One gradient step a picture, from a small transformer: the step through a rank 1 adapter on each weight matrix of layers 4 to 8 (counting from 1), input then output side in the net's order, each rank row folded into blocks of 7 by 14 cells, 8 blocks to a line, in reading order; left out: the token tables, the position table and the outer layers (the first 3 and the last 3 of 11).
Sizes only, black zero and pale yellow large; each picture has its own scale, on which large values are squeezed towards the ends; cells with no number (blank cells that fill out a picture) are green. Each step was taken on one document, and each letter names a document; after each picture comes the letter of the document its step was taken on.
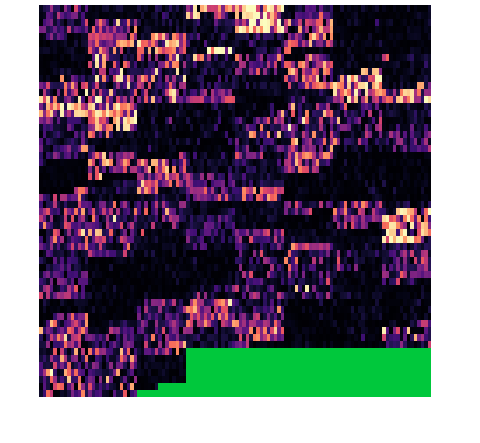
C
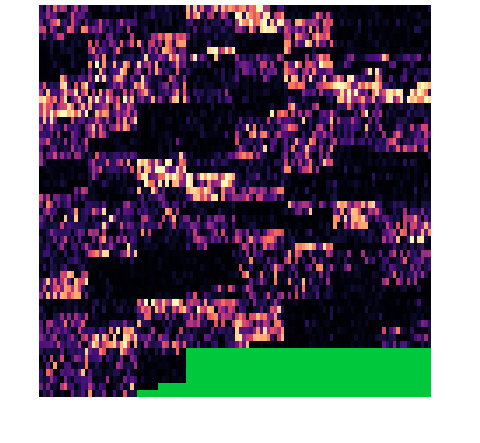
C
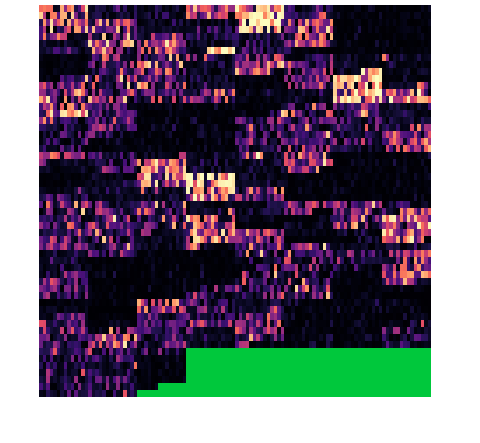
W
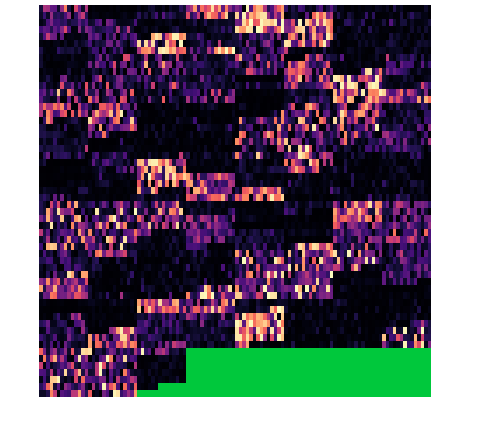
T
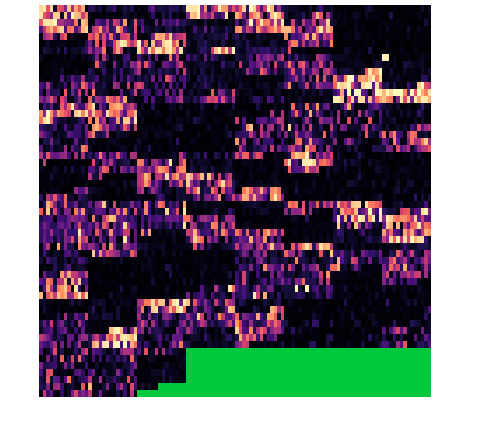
W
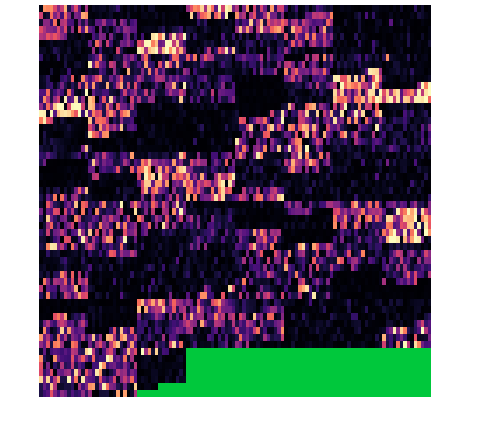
T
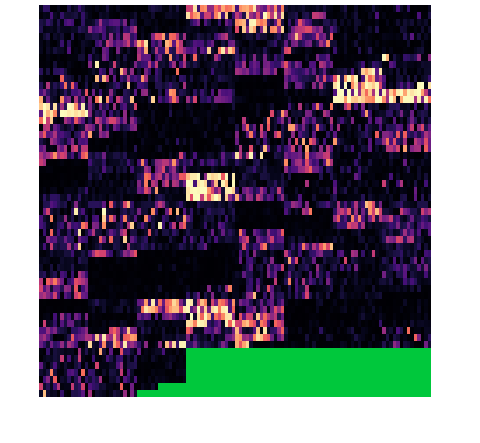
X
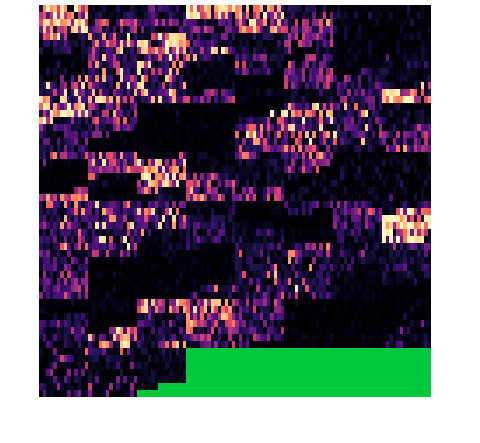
C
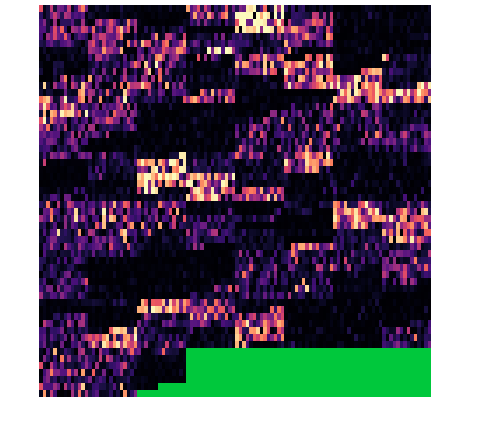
X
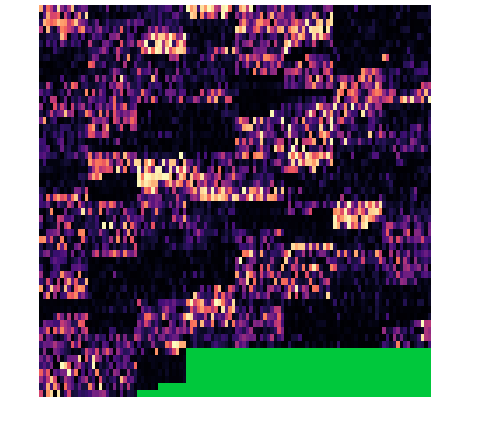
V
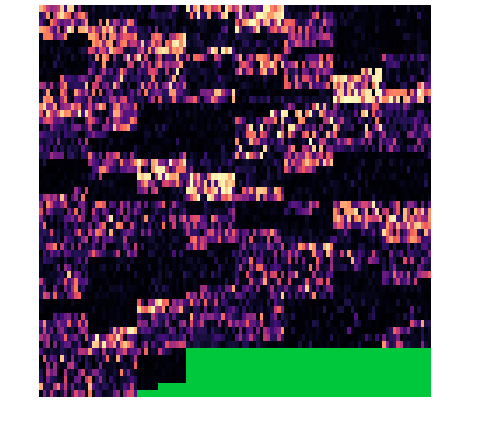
W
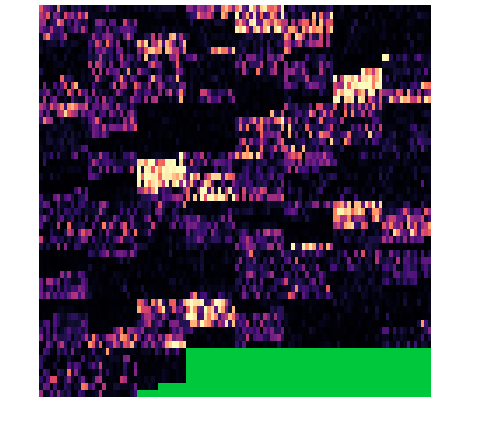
V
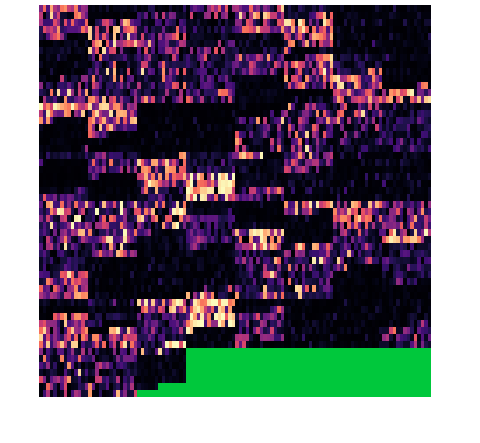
T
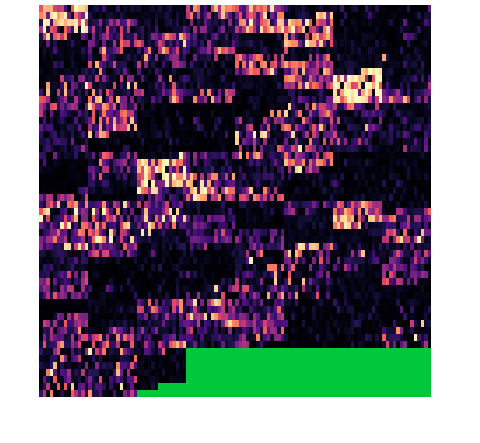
C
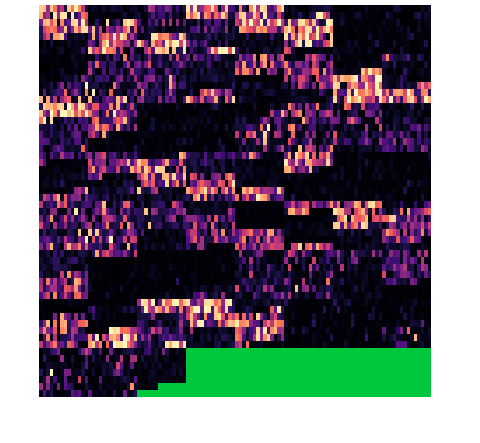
C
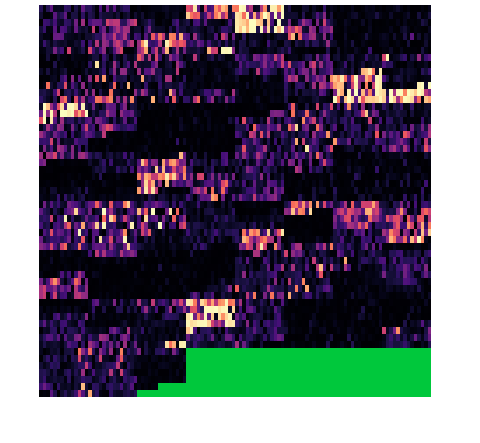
X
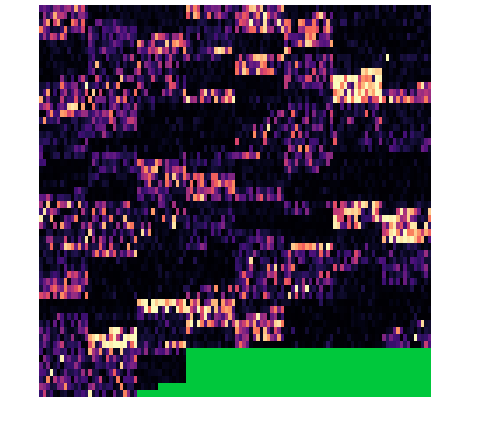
C
